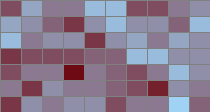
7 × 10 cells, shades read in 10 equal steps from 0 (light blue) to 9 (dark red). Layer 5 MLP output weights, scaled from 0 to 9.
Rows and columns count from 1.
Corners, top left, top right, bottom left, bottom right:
6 3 7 5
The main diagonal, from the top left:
6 3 3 6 4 5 4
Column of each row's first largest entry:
1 4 5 1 4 8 1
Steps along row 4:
down same same down same down same up same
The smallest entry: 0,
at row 7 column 9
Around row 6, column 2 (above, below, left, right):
4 3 4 3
